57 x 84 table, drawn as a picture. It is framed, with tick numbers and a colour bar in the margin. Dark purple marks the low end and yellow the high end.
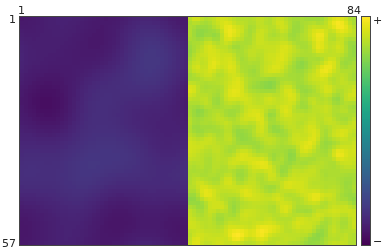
The table splits into one row of 2 panels. Panel 1,1: very low, smooth, faint in contrast. Panel 1,2: very high, blotchy, faint in contrast.
